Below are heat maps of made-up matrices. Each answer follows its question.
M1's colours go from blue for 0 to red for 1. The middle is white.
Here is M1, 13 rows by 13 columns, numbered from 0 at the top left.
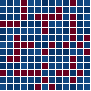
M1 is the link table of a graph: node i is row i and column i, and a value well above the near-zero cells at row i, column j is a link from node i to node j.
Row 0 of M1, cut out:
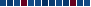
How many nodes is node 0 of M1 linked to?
2
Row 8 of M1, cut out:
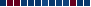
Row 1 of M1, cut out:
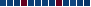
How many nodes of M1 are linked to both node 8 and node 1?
0
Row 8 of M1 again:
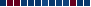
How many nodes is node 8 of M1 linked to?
3
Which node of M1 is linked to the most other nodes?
node 10
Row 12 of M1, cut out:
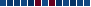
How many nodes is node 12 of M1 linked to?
2
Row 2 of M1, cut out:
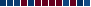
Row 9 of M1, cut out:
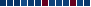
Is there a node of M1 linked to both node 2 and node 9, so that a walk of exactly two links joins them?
yes
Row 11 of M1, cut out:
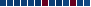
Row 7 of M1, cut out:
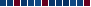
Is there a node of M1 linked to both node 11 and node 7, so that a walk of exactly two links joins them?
yes
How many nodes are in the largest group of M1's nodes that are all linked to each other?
3
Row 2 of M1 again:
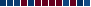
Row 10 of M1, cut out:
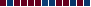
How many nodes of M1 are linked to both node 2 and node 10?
3
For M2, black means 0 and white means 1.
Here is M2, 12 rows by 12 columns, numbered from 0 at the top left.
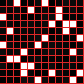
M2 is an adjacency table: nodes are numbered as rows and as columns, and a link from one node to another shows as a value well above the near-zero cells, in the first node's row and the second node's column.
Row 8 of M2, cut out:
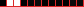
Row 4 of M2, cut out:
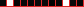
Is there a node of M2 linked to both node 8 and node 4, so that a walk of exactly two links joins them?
yes
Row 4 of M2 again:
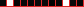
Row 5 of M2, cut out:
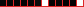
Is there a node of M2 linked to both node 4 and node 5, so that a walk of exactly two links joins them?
no
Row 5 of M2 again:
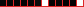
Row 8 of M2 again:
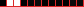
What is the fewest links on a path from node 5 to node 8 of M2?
4
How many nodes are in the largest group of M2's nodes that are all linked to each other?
3
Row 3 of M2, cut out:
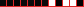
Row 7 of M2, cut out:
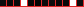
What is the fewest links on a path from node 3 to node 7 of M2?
1
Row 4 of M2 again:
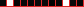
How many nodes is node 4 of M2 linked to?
2
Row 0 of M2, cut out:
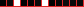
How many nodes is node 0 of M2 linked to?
2
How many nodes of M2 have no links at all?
0
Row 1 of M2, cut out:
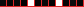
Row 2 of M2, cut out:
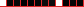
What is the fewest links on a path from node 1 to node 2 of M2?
2
